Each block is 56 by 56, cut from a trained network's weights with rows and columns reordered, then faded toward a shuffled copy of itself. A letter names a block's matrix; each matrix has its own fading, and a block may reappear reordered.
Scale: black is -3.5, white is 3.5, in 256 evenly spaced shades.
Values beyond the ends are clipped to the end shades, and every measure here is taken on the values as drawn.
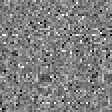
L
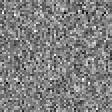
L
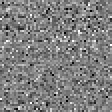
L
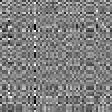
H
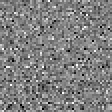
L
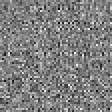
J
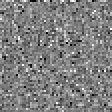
L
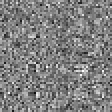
J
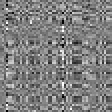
H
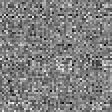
J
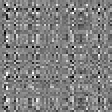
H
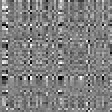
H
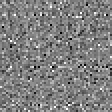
L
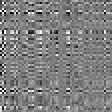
H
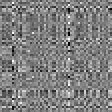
H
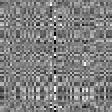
H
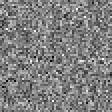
L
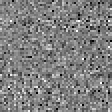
L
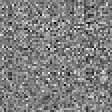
J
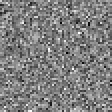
L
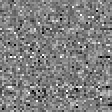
L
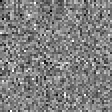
L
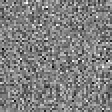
L
